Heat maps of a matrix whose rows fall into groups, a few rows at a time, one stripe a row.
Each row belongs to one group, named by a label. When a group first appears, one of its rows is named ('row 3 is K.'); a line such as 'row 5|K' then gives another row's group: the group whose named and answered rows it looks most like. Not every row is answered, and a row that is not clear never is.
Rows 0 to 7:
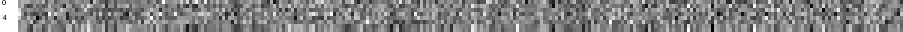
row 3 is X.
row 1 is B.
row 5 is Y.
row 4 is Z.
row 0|Y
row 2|Z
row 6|B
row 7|B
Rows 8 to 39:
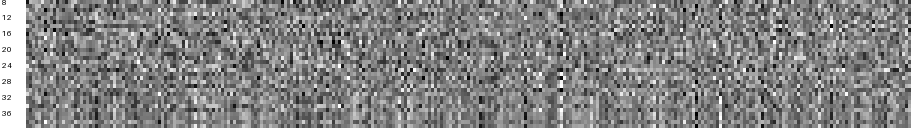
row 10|Z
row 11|Y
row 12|B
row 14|Z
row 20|Z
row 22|X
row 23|B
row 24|X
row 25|Y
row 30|Y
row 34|X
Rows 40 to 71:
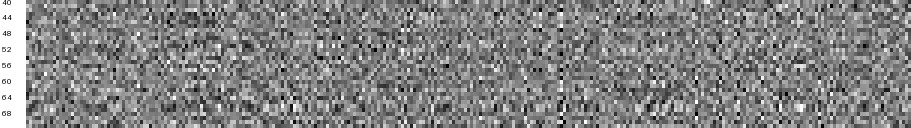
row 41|Z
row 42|Y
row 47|Y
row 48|B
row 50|B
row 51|X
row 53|Y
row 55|X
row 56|X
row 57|Y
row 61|B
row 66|X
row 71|Y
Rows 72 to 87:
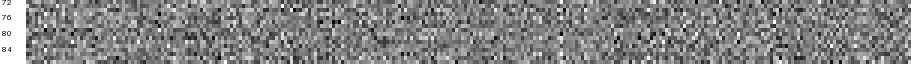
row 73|X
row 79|Z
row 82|B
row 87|Z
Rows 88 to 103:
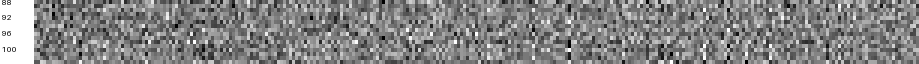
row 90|B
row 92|Z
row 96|X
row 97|Y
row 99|B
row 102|B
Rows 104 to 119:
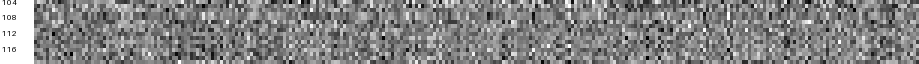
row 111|B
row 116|B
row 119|Y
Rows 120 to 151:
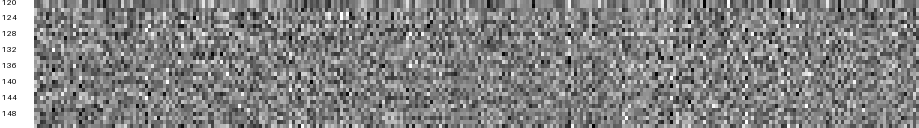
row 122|Z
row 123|X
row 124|X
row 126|X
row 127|B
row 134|B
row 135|Y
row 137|Z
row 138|X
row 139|B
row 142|X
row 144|B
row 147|Z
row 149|Y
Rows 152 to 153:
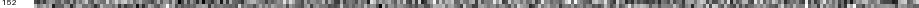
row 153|Z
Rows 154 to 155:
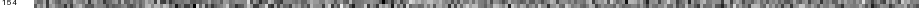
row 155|X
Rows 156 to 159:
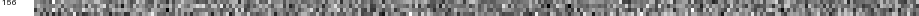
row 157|Y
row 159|Y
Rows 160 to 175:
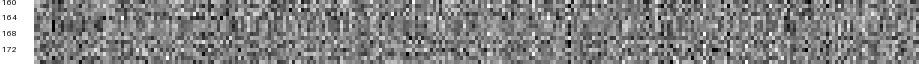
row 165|Z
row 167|Z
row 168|B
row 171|B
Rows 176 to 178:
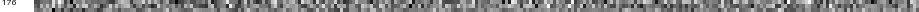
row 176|X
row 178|Z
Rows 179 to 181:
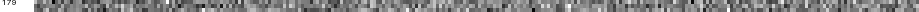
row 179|Z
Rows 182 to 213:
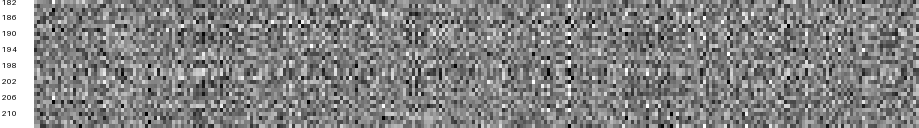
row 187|X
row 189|Z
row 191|B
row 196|Y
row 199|Y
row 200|Y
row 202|B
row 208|Y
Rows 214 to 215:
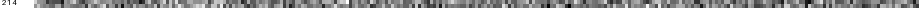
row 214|X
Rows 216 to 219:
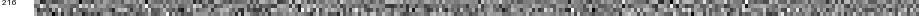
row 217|B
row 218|X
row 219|Z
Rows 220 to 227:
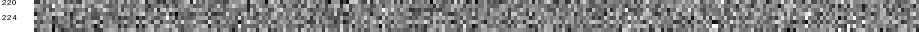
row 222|Y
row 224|Z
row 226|Z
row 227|Z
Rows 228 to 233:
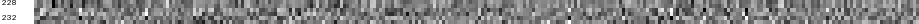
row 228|Z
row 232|B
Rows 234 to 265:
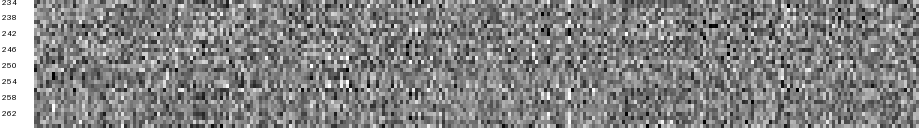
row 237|Y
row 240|Z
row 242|Y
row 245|B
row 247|B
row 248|X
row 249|Y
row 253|Z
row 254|X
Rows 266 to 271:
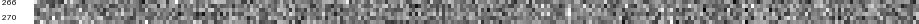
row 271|B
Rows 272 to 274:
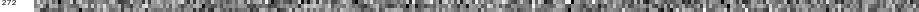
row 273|B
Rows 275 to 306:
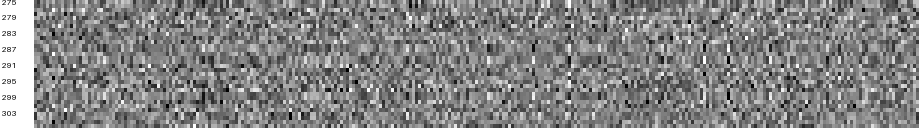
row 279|Y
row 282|Y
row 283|Z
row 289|B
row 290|B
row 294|Z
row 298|B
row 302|X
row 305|Z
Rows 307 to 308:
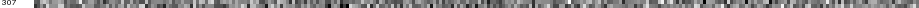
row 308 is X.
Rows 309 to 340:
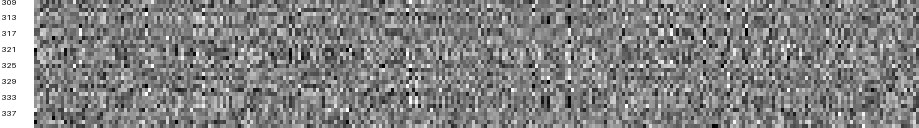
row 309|Y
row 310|B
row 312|B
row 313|Y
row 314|Y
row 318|Z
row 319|B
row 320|Z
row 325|Y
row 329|Y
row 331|X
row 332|B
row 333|Y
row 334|Y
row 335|Y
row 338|Z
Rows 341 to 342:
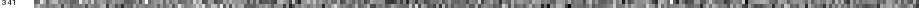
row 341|B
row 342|Y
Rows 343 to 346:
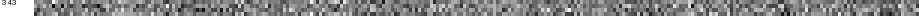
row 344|Z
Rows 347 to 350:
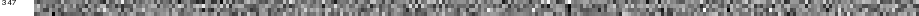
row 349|B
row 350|Z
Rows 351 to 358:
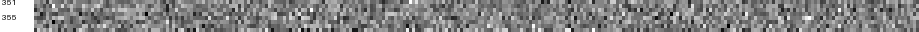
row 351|Y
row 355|X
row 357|B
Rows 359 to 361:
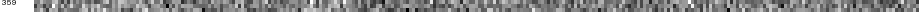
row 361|B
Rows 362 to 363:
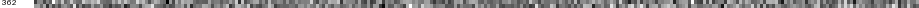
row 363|Y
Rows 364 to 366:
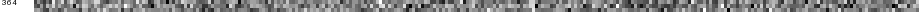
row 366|B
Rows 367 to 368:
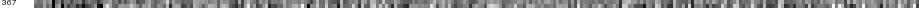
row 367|Z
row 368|Z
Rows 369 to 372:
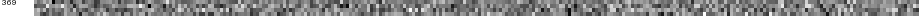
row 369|Z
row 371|Y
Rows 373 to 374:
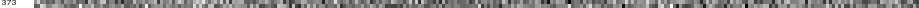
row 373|Y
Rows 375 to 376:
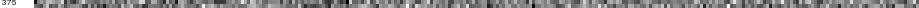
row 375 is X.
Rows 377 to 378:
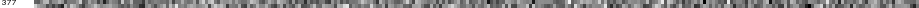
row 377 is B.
